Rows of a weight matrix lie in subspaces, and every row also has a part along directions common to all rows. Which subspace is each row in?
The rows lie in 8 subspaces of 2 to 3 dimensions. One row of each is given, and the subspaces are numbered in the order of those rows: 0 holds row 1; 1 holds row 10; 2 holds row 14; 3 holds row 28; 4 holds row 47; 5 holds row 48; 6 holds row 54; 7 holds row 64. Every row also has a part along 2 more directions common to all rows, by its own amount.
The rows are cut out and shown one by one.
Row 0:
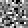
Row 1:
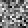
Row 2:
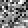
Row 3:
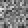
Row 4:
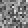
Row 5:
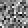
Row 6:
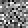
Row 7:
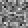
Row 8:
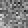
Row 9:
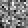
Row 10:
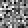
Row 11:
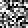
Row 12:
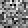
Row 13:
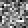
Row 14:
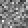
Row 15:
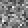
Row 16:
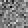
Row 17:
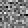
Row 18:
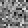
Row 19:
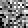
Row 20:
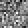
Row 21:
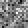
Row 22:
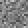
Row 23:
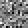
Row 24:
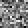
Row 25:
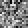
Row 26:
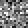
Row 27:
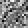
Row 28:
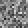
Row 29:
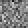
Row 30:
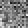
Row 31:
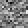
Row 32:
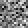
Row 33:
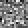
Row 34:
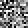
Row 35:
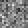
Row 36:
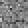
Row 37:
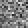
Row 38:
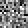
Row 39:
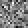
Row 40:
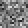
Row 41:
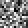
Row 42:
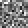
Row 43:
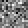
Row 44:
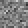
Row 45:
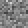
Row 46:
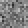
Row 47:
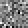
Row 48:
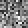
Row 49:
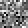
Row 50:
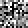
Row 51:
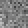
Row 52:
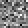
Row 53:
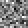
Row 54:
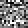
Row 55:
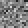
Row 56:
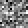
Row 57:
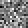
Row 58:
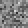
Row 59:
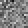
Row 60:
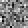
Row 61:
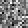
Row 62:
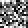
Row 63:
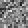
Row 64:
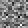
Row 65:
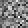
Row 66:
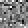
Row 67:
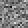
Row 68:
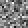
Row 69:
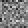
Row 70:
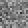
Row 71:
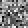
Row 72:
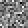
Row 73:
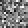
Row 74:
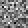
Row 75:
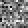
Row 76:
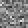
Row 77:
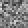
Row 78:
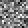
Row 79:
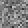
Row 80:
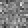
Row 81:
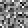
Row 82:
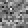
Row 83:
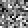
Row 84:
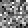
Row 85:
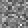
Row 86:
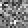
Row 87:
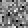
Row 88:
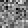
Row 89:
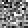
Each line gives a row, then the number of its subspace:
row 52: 7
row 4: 3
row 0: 6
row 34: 1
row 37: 7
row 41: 6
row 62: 6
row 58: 3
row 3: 1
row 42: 2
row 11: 0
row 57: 6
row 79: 7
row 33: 6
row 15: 7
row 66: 3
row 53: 6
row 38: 1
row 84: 3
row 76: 0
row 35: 2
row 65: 7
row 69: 6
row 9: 5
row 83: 0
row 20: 5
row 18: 7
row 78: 3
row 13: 0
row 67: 7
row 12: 5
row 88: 2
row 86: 2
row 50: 4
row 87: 3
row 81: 3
